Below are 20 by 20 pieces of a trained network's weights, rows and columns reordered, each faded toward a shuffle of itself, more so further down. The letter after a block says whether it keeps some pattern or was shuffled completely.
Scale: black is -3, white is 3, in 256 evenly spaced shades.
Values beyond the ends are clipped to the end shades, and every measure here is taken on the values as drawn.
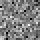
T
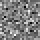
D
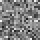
D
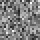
T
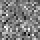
D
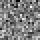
T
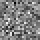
D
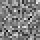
D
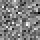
T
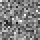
T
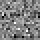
D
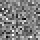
T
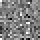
D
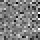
D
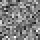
T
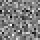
D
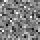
T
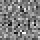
D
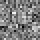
D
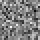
T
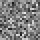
D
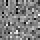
D
